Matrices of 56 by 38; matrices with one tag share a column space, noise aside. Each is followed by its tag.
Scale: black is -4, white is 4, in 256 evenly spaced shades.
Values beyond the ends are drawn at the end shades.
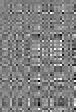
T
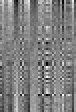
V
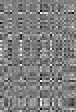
T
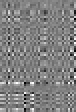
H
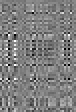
T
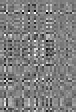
T
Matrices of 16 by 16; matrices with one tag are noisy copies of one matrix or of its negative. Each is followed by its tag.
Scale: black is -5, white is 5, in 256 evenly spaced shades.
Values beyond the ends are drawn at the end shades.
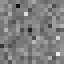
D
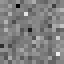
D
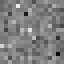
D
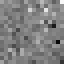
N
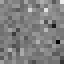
N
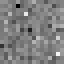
D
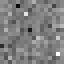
D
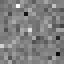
D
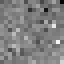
N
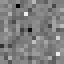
D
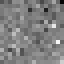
N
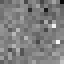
N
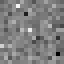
D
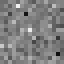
D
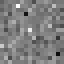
D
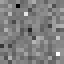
D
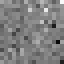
N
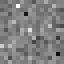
D
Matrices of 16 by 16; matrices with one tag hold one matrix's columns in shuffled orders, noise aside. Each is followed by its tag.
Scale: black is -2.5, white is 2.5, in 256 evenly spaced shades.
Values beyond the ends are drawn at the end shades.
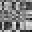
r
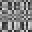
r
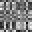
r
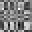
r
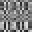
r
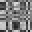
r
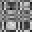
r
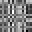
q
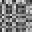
q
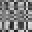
r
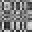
r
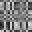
r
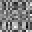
r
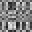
r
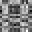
q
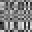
r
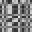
q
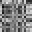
q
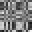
r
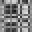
q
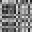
q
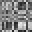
r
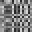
q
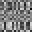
r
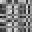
q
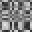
r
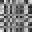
q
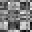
r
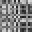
q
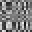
r
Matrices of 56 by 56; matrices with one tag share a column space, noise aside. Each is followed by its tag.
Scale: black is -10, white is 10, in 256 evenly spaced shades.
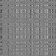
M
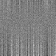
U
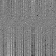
U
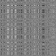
M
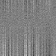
U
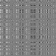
M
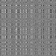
M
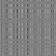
M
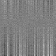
U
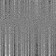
U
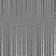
U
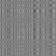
M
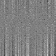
U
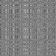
M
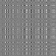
M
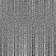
U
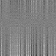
U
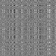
M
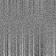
U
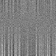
U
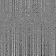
U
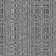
M
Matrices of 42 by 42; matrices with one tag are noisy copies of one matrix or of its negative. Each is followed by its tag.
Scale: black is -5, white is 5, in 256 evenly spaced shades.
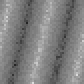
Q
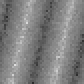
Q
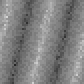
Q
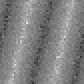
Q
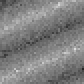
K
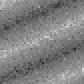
K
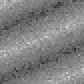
K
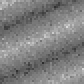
K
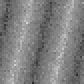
Q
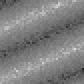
K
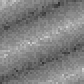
K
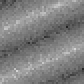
K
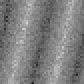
Q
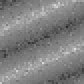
K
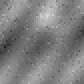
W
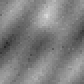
W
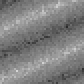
K
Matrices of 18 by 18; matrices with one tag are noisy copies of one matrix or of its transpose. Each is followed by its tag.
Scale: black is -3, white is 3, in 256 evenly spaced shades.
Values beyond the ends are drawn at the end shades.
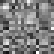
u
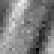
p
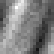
p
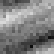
p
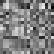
u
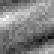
p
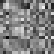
u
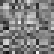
u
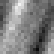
p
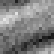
p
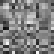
u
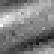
p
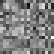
u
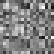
u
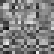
u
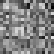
u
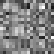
u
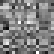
u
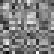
u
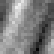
p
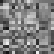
u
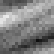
p
